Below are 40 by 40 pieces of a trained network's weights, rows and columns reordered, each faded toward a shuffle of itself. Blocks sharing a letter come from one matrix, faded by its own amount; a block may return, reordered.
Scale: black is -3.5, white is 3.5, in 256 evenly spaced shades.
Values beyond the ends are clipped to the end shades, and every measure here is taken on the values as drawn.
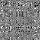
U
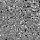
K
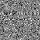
K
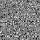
K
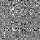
U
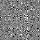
U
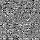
K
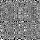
U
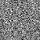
K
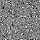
K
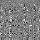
U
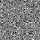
K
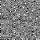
K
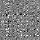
U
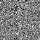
K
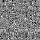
K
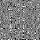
U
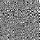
U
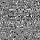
K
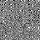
U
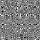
U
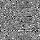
K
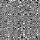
U
